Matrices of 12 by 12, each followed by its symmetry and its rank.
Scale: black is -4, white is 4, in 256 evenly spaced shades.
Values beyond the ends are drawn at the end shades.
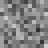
neither, full rank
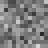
neither, full rank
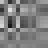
neither, rank one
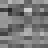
neither, rank two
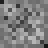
symmetric, full rank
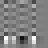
neither, rank one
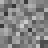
symmetric, full rank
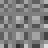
symmetric, rank one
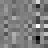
neither, rank two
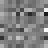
neither, rank two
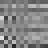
neither, rank two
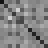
symmetric, full rank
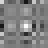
symmetric, rank one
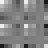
symmetric, rank one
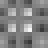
symmetric, rank one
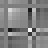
symmetric, rank one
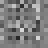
neither, rank two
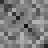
symmetric, full rank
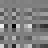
neither, rank one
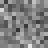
neither, full rank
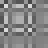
symmetric, rank one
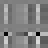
neither, rank one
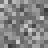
symmetric, full rank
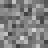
neither, full rank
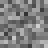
neither, full rank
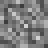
symmetric, full rank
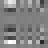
neither, rank one
